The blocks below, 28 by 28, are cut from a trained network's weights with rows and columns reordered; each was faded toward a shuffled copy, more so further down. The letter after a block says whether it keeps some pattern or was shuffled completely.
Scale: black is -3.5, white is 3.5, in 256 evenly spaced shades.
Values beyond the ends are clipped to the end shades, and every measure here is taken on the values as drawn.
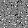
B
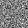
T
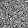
B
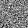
B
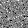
B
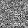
T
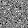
B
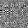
T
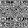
T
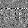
T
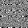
T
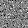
B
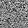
B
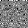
T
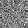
T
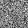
B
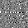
T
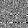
T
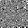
T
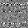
T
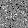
B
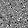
B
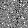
B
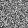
B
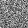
B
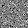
B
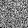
T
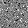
B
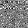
T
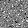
B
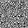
T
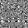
T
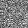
T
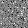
B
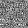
T
